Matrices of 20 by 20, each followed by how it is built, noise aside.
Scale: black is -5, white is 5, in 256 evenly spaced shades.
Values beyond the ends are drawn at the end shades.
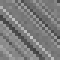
Toeplitz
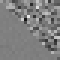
upper triangular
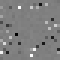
sparse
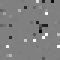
sparse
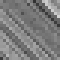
Toeplitz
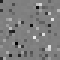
sparse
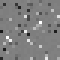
sparse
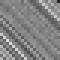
Toeplitz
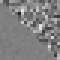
upper triangular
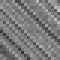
Toeplitz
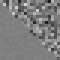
upper triangular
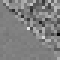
upper triangular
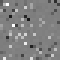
sparse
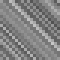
Toeplitz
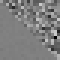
upper triangular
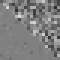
upper triangular
